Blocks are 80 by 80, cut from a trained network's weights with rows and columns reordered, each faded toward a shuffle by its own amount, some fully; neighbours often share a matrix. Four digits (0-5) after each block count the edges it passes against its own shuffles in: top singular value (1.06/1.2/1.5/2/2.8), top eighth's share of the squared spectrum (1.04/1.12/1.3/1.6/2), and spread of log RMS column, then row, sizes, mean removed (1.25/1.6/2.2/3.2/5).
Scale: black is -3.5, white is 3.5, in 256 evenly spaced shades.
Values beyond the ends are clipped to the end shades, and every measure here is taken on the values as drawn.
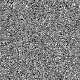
2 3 1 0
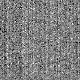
3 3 1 2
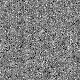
1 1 0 0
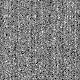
3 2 0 1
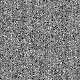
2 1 0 0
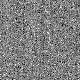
1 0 0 0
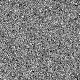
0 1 0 0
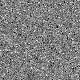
0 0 0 0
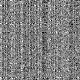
4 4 1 3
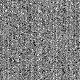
3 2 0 1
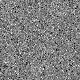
0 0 0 0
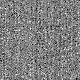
2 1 0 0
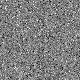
0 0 0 0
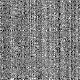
4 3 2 3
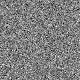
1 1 0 0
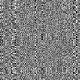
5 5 3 2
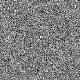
2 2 1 1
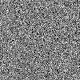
2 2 0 0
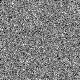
0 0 0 0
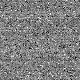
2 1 1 0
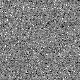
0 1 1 0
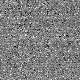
1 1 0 0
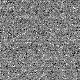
2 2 1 0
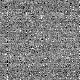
2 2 2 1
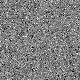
0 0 0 0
